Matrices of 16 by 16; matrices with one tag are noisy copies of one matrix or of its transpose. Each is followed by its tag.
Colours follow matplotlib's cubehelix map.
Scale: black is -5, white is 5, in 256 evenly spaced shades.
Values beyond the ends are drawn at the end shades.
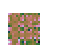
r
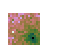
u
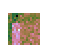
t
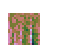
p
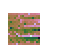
p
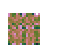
r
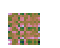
r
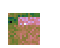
t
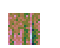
p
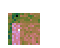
t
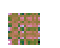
r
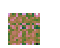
r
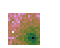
u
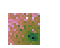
u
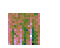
p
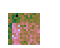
t
